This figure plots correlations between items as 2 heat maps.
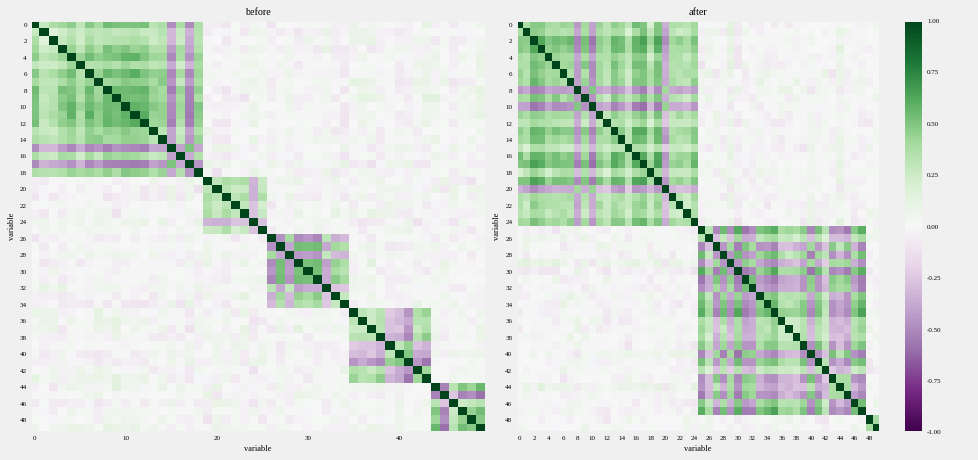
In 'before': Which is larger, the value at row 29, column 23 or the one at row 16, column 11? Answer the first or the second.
the second
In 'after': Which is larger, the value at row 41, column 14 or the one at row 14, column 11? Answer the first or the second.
the second
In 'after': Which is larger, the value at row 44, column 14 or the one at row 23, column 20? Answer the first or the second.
the first
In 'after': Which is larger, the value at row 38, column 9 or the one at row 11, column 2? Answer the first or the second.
the second
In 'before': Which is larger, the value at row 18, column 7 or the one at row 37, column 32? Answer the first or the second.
the first
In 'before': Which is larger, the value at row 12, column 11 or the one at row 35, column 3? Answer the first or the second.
the first
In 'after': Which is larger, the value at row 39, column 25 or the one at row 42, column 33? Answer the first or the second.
the first
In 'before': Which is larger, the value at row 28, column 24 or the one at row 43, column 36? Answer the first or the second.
the second
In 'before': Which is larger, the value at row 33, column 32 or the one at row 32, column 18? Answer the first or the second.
the second
